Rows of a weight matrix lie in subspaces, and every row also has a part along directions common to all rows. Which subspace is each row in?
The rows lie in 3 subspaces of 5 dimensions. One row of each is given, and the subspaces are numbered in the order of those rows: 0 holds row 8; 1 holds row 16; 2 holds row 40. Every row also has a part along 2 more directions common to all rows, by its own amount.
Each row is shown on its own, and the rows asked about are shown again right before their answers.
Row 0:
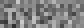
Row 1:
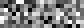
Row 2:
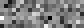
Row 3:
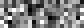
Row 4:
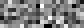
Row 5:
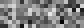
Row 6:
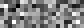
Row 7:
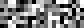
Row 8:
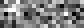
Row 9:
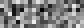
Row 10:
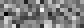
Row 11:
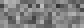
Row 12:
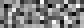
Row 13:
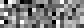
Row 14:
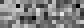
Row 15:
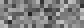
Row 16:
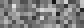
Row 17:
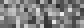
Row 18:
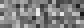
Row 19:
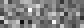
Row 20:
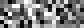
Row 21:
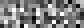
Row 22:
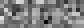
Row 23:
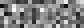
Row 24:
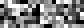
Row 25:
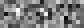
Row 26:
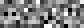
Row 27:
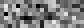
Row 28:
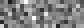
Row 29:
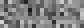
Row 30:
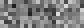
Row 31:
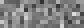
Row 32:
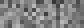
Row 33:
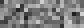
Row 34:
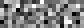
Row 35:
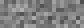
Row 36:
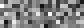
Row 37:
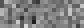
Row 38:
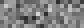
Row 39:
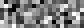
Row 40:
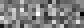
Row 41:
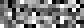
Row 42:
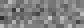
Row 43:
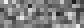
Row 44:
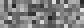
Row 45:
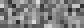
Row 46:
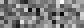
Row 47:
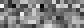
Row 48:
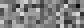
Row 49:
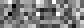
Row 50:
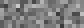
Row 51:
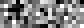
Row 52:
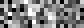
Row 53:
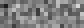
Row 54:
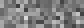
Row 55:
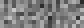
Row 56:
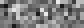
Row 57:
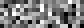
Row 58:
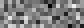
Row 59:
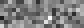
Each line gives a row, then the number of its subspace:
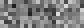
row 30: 1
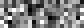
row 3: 1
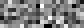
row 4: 2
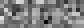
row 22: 2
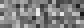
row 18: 2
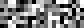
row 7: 1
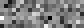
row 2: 2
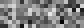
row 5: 1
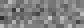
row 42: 2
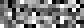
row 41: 1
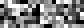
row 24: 2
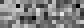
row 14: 0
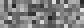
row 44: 1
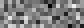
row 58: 0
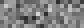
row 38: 0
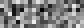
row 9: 2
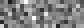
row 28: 1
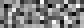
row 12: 0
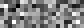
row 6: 0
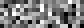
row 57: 2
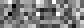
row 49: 1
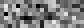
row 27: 0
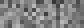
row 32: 1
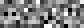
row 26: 2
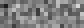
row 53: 0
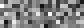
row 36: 1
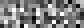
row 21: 2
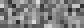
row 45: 2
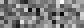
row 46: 1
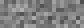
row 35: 1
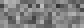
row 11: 2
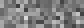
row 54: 0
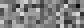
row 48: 0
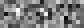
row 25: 0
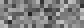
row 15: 1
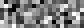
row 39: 0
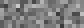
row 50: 0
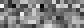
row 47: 2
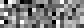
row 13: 1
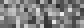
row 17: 0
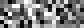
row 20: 1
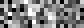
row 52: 1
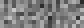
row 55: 1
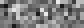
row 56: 0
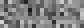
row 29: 1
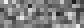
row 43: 2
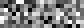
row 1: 2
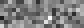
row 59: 2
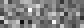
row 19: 1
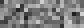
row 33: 0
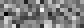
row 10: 0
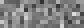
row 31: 0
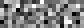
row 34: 0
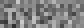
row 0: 0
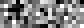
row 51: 0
